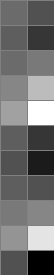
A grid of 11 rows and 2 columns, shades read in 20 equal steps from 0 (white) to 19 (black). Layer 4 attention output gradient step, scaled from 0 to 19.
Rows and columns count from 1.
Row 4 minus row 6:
-3 -10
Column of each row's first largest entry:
2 2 1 1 1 2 2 2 1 1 2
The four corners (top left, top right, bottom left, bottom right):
11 13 13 19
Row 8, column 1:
12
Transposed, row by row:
11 12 11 9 7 12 13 12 10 8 13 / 13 15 10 5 0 15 17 13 9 2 19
